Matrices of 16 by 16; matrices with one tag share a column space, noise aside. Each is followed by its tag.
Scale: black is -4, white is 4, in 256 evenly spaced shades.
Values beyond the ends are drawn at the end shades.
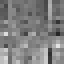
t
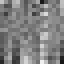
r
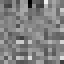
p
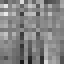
r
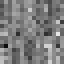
t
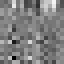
p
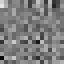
p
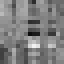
t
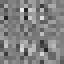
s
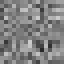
s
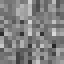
t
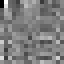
p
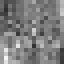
t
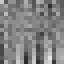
r
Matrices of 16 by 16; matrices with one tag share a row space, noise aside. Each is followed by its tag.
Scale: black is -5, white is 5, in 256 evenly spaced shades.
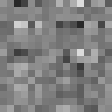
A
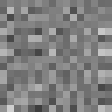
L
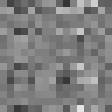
A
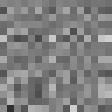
L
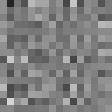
L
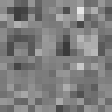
A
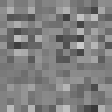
A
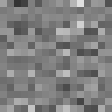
A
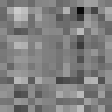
A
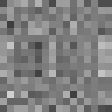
L
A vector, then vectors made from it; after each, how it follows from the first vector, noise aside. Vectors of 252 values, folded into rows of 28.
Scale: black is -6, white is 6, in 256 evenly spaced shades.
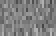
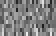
scaled up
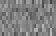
sign-scrambled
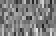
scaled up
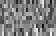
scaled up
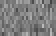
sign-scrambled
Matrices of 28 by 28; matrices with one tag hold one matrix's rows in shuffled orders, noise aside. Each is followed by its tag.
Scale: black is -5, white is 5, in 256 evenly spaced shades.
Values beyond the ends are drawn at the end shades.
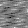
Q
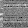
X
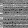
X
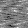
Q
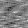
Q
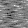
Q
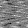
Q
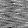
Q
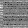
X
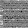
X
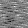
Q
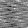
Q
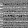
X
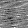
Q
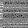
X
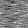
Q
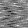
Q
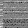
X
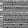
X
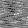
Q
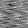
Q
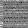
X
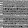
X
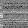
X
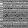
X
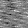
Q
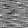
Q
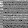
X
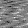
Q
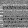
X
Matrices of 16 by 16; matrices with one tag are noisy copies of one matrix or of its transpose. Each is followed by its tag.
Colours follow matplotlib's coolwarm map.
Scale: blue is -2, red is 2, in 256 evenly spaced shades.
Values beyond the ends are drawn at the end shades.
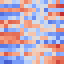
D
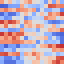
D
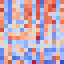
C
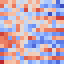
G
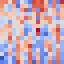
G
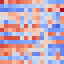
C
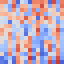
G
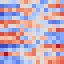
D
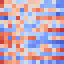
G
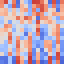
G
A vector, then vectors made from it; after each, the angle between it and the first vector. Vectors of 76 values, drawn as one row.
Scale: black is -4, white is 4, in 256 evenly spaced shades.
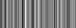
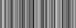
partly aligned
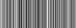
partly opposed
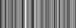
nearly parallel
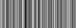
nearly opposite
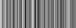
nearly opposite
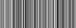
partly opposed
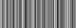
nearly opposite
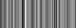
nearly parallel
